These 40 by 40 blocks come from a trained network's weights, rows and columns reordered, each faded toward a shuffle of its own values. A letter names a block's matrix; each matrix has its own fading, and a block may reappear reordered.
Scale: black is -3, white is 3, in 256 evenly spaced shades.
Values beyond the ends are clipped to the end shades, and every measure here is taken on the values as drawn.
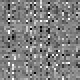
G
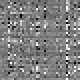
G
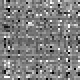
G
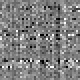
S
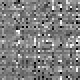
G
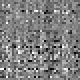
S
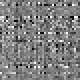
S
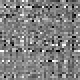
S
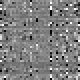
G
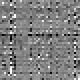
G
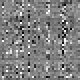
G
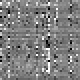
G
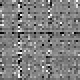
G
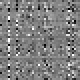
G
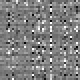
G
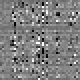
G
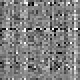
S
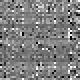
G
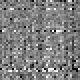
S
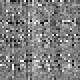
S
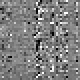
G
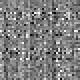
S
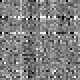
S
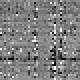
G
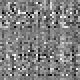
S
